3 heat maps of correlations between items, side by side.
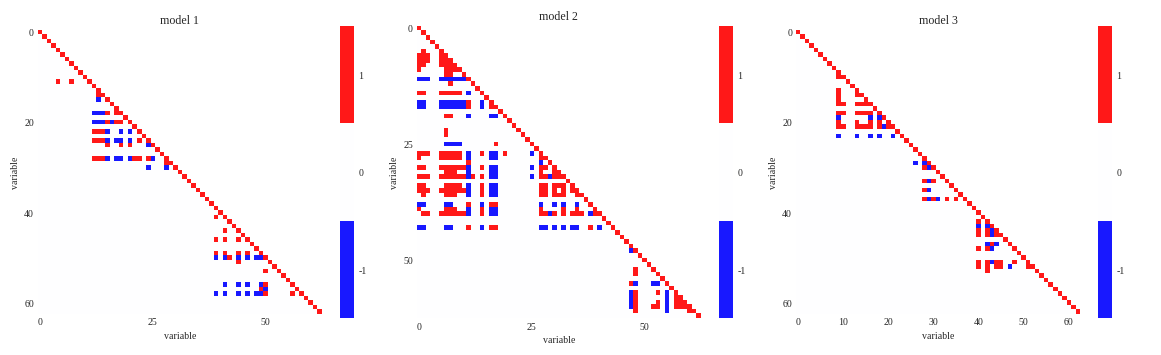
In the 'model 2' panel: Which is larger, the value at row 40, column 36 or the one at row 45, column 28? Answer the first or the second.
the first
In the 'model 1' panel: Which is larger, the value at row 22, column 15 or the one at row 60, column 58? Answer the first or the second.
the second
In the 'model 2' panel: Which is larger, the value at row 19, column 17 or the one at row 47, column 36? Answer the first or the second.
the second
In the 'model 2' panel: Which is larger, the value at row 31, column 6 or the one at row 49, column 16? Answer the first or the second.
the first
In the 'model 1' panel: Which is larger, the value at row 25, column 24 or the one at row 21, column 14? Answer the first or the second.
the second
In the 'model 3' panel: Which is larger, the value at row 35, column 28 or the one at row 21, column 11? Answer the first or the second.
the first
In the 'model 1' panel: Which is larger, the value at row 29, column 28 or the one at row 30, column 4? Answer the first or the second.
the first
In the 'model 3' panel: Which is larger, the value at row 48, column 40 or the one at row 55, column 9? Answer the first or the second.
the first
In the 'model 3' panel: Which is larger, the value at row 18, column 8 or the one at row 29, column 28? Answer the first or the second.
the first
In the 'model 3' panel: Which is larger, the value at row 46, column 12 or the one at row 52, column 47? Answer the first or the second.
the first
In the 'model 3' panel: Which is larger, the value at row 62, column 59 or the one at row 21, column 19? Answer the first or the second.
the first
